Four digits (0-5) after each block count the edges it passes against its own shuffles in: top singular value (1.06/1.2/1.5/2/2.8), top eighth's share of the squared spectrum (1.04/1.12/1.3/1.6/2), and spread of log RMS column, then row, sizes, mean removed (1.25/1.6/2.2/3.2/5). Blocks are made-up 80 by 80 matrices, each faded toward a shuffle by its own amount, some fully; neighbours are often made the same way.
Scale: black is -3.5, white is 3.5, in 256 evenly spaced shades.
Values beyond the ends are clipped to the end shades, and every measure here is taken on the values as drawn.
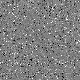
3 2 0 1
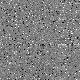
3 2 0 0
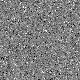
0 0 0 0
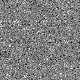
2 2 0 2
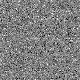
2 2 0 1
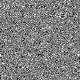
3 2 0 2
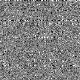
3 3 1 3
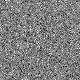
1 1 0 0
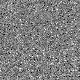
2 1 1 1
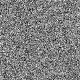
1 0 0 0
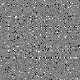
4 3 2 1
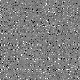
4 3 1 2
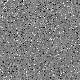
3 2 0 0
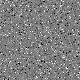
0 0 0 0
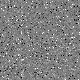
2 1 0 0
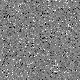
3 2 0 0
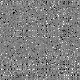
4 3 2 2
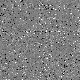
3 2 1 1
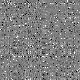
4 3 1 2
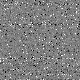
2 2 0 2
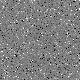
0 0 0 0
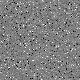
1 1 0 0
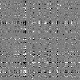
5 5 3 3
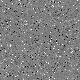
0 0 0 0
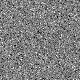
0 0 0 0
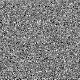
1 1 0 3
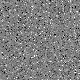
2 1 0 0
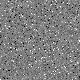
1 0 0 0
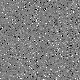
2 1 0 0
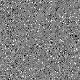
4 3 1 1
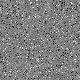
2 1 0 0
